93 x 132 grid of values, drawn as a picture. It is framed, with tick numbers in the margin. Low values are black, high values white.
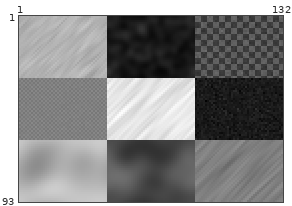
The table splits into 3 rows of 3 panels. Panel 1,1: high, slanting up to the right, faint in contrast. Panel 1,2: very low, blotchy, faint in contrast. Panel 1,3: low, checkered. Panel 2,1: middling, checkered, faint in contrast. Panel 2,2: very high, slanting up to the right, faint in contrast. Panel 2,3: very low, fine-grained, faint in contrast. Panel 3,1: high, smooth. Panel 3,2: low, smooth. Panel 3,3: middling, slanting up to the right, faint in contrast.
